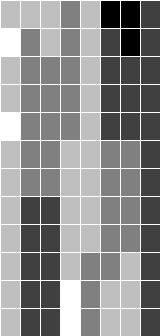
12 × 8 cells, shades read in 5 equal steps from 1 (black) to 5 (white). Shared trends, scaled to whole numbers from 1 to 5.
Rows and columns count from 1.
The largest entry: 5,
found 4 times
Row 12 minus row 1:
0 -2 -2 2 -1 3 3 0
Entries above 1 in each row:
6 7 8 8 8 8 8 8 8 8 8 8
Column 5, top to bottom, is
4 4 4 4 4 4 4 4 4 3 3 3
